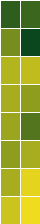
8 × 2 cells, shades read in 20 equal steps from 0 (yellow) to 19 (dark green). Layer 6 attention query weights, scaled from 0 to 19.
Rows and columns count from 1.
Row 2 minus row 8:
7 19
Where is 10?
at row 2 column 1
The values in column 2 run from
0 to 19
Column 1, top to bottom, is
16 10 5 6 7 8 6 3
